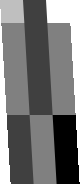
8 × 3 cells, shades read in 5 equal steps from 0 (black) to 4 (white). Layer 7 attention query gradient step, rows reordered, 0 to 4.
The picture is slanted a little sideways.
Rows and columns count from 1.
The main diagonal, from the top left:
3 1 2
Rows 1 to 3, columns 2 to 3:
1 4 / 1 2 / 1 2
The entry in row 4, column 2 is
1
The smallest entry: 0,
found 3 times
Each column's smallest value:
1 1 0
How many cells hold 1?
8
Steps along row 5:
down up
